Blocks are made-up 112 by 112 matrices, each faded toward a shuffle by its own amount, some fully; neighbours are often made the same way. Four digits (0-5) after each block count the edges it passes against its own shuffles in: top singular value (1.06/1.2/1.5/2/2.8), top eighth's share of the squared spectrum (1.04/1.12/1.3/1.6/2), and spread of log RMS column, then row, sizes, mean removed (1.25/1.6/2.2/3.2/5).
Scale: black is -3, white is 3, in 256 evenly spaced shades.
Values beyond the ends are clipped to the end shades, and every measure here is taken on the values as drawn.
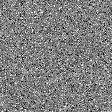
0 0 1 0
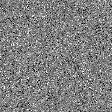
0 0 2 0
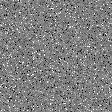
2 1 0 0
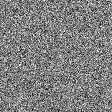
1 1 0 0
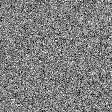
0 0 0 0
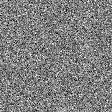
0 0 0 0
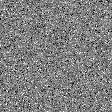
2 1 0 0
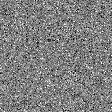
3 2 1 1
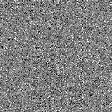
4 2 1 1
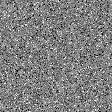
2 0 0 0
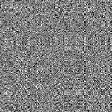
5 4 3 3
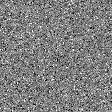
2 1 0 0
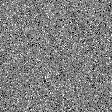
2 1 0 0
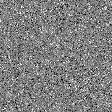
2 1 0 0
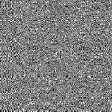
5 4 3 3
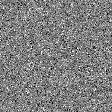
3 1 0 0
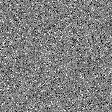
1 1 0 0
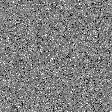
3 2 0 0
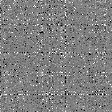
4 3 2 2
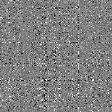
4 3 3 3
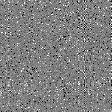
4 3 2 1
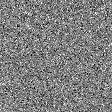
0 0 0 0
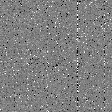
4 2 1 0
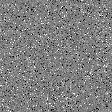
2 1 0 0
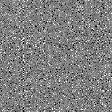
4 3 2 1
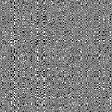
5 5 4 3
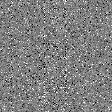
1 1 2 1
